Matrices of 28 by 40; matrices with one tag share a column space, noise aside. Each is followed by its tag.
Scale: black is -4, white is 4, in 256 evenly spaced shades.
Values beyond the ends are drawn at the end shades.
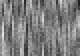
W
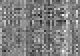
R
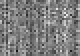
R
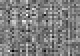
R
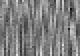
W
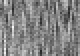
W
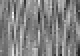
W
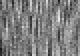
W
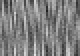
W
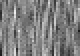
W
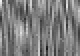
W
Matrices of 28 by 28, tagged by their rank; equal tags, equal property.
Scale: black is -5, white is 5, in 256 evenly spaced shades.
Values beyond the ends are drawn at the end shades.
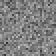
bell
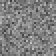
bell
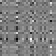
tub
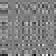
tub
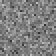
bell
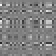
tub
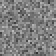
bell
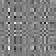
tub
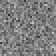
bell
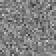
bell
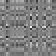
tub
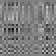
tub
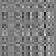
tub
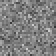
bell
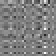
tub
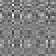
tub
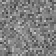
bell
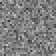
bell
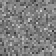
bell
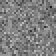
bell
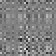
tub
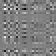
tub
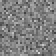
bell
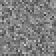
bell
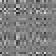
tub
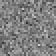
bell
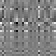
tub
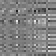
tub
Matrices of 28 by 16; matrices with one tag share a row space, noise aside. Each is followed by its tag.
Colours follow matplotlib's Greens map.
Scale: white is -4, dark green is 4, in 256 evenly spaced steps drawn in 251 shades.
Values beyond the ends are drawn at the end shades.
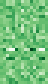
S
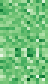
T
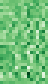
T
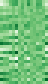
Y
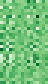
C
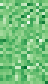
T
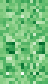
S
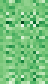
S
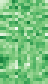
Y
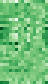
Y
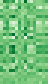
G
